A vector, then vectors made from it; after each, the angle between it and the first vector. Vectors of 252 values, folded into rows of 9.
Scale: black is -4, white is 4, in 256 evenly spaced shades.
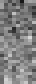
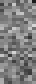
partly opposed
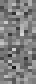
orthogonal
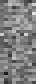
partly opposed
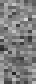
partly opposed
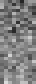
nearly parallel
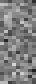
orthogonal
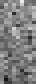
nearly opposite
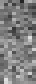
nearly parallel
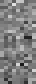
partly opposed
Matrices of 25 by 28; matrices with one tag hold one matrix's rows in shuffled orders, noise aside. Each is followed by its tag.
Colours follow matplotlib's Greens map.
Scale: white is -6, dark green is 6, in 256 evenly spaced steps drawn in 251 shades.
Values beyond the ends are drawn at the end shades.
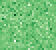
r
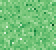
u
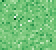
r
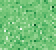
u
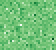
u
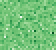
u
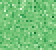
u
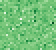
u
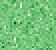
r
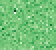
r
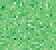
r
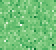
u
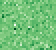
r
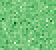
r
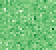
u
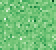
u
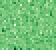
r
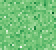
u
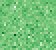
r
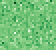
r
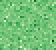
u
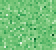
u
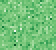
r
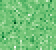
r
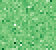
r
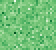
r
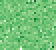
u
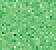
r
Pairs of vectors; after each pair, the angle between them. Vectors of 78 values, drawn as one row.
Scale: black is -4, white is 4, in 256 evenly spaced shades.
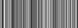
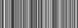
nearly parallel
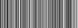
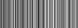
orthogonal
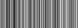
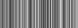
partly aligned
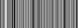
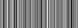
orthogonal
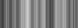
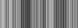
nearly opposite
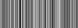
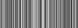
partly aligned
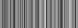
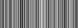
partly aligned
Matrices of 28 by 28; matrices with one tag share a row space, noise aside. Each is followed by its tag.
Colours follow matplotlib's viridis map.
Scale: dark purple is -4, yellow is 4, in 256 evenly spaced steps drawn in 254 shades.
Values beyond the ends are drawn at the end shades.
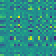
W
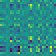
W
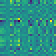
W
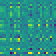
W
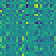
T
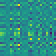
W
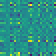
W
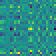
W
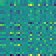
W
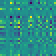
W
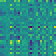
W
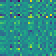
W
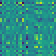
T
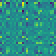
T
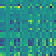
W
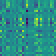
T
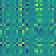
T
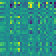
W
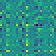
T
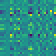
W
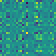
T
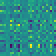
W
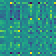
W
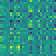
W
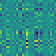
T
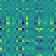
T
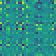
T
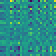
W
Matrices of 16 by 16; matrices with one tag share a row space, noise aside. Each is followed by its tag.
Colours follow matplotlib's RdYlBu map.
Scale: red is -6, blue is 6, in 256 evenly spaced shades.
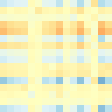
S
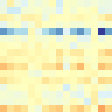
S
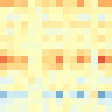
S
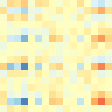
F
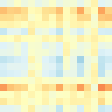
S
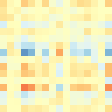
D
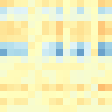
S
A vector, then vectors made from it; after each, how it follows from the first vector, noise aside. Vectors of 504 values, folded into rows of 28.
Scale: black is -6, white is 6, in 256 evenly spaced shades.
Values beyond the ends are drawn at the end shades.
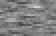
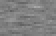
shrunk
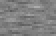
shrunk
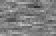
negated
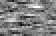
scaled up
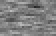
negated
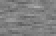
shrunk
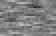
negated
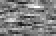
scaled up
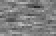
negated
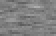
shrunk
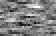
scaled up
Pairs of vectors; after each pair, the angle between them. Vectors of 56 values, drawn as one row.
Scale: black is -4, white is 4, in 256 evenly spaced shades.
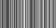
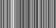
orthogonal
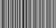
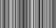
partly aligned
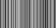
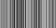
partly opposed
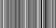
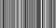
nearly opposite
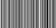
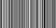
partly aligned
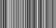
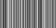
nearly parallel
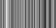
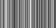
partly aligned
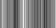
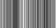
nearly parallel
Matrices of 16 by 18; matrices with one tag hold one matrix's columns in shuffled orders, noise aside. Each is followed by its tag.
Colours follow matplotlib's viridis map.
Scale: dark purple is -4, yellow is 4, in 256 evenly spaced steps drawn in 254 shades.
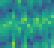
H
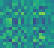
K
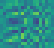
K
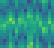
H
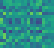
K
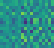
K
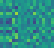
K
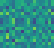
K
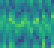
H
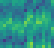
H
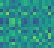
K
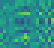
K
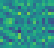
K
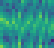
H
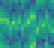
H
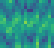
H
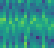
H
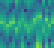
H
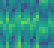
H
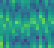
H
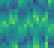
H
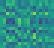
K
